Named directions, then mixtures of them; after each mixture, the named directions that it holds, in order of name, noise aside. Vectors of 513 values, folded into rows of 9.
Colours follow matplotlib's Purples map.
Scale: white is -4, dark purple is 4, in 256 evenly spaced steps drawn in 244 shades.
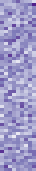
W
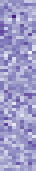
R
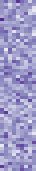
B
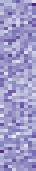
W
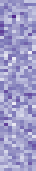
R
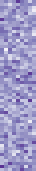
B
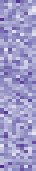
B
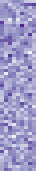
R, W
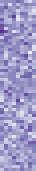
B, R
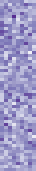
R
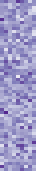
B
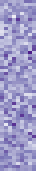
R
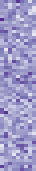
B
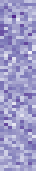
R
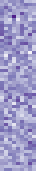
R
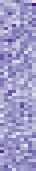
W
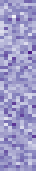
R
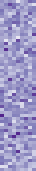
B, W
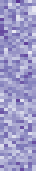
B, R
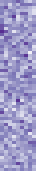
B, R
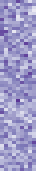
B, R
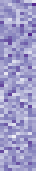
R, W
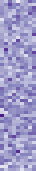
B, W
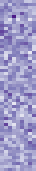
R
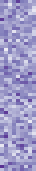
B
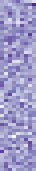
R, W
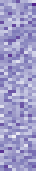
W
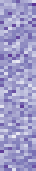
W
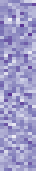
R, W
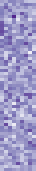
R
